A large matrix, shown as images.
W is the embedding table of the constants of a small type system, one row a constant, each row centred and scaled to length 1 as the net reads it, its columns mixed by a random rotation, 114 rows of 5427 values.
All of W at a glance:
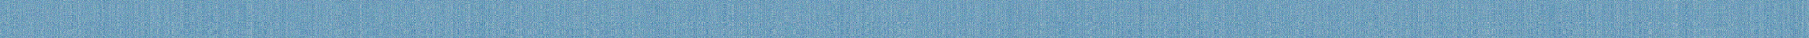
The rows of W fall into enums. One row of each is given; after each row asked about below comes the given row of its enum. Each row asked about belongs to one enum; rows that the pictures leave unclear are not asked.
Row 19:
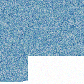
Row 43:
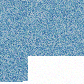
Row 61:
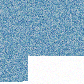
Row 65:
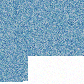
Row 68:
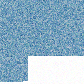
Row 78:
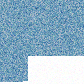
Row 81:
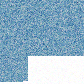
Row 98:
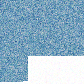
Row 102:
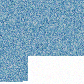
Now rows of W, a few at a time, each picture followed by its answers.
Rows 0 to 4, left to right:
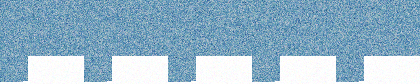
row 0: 98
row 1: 98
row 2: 81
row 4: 78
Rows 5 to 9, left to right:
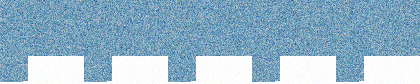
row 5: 68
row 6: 102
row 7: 78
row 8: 81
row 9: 65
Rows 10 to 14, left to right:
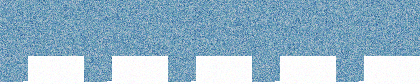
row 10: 68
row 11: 98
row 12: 81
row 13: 102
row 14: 61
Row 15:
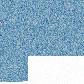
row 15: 102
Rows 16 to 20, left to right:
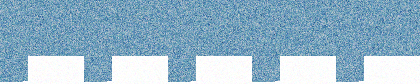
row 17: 98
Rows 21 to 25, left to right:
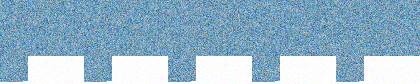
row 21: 102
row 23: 61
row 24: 19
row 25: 68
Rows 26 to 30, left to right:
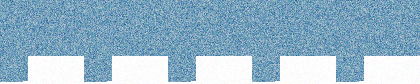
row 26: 102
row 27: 61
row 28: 78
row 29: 68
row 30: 98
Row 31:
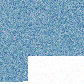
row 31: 78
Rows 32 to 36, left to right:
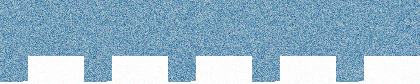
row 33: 61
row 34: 43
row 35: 61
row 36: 19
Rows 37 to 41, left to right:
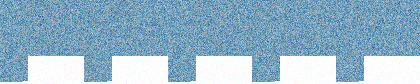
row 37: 61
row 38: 81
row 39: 61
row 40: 98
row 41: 102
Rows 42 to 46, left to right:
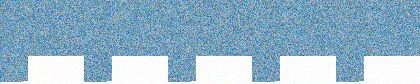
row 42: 98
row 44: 61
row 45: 78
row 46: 78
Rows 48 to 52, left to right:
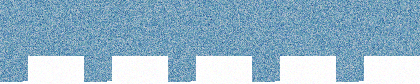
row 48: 61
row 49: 81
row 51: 78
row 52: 102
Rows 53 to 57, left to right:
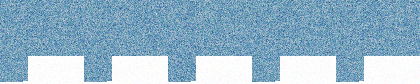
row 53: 81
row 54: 78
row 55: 43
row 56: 81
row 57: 81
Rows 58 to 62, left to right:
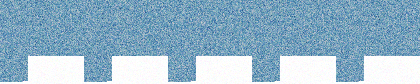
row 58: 61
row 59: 78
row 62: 61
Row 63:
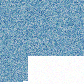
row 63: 81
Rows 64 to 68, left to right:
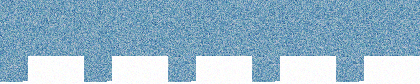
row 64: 102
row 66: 68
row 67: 68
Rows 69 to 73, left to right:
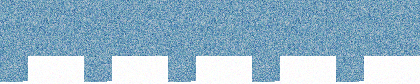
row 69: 102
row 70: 68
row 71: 102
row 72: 102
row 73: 98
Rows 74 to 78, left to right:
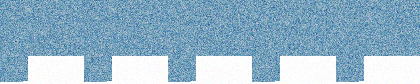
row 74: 98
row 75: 98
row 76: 61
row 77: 102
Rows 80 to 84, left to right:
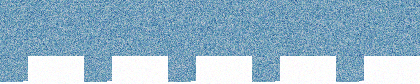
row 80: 81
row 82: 102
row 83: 68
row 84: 19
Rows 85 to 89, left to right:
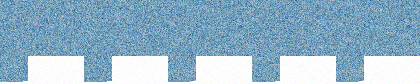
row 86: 78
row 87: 19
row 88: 68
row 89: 19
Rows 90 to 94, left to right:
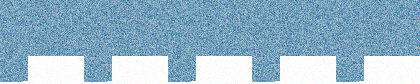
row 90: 61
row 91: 68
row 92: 61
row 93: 68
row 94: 68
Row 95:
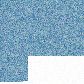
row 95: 98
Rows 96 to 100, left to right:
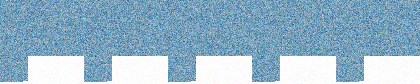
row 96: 81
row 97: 68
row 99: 61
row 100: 68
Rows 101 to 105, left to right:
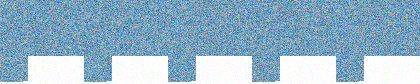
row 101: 68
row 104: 81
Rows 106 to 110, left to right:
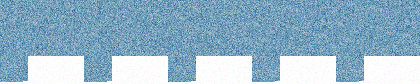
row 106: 102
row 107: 65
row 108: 98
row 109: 19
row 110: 19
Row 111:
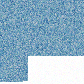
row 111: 102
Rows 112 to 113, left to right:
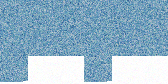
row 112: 19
